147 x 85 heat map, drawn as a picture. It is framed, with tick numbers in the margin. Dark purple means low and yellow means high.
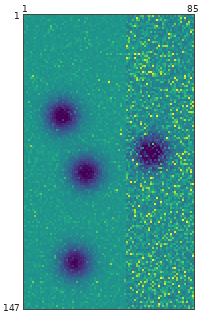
Mirror symmetry: none. Seam: vertical, 60% of the way across, the left part calmer. Average level on the scale: 50%. Dips: four. Slope: none.
